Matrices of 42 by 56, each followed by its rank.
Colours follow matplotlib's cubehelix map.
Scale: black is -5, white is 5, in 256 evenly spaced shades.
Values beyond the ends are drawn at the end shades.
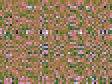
five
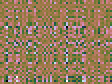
three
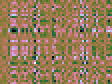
three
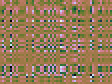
two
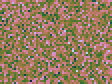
full rank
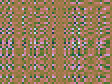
two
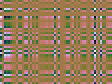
one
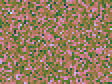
full rank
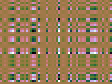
one
